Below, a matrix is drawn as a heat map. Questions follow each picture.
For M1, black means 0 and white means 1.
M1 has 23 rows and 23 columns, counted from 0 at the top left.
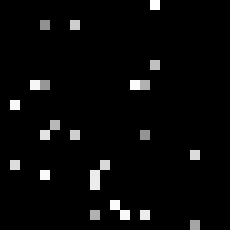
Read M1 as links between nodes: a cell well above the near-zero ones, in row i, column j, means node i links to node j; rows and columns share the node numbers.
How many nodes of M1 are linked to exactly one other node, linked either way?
8
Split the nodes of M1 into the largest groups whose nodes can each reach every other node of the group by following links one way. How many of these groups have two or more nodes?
0
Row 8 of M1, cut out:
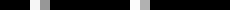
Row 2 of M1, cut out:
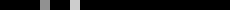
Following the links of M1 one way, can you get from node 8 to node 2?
no
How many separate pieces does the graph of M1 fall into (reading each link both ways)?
4
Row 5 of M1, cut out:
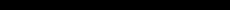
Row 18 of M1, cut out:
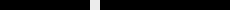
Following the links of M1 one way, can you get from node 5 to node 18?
no
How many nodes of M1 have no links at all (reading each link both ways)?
0
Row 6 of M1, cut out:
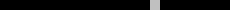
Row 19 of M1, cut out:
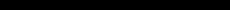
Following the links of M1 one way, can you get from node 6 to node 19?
yes
